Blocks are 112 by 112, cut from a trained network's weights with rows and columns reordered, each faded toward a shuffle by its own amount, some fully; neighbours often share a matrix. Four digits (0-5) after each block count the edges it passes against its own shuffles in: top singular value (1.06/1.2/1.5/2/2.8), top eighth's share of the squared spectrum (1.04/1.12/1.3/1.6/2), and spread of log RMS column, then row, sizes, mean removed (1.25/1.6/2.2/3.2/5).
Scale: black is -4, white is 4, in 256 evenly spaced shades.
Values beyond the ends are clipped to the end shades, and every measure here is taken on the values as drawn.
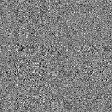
3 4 2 3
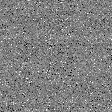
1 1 0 0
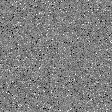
0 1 0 0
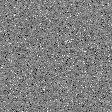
0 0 0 0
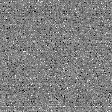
3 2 2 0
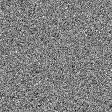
2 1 0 0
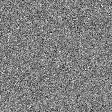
0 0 0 0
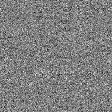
3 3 1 1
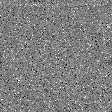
0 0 0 0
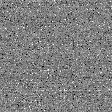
2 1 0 0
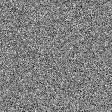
0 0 0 0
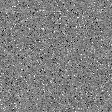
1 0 0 0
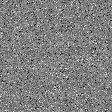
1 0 0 0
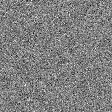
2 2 0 0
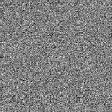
3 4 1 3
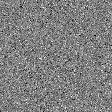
1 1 0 0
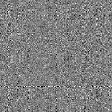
3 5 3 2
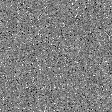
1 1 0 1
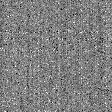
3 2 0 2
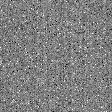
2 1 0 1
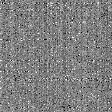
3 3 0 2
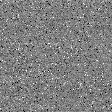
1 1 0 0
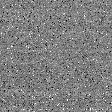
2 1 1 0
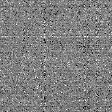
3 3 3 0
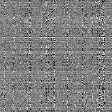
4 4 4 1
